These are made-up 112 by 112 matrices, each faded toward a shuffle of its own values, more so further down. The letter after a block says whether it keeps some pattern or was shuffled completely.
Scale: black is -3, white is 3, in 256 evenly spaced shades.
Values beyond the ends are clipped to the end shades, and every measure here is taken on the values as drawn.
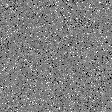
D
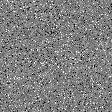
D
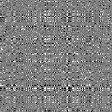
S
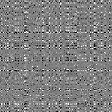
S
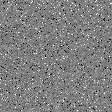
D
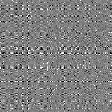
S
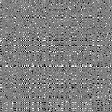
S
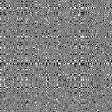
S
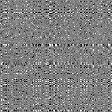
S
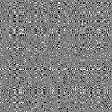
S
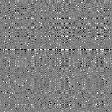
S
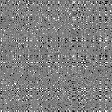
S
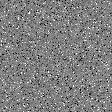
D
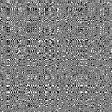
S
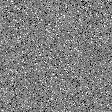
D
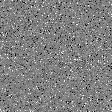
D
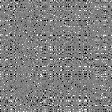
S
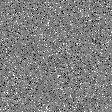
D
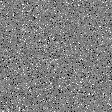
D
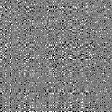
S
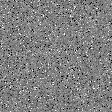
D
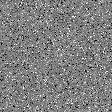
D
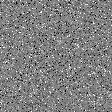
D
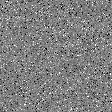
D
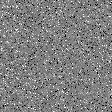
D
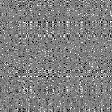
S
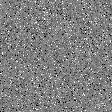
D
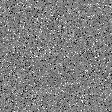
D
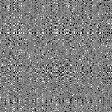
S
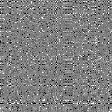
S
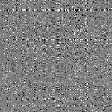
S
